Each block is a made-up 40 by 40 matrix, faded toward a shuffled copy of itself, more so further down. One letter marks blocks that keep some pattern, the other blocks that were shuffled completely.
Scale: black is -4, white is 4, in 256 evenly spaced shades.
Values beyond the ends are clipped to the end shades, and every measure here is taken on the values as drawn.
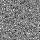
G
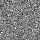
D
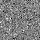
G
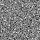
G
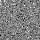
G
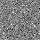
G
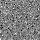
D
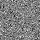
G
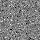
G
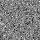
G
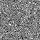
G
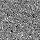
D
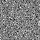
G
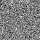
D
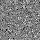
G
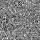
D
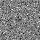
D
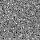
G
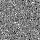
D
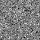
D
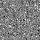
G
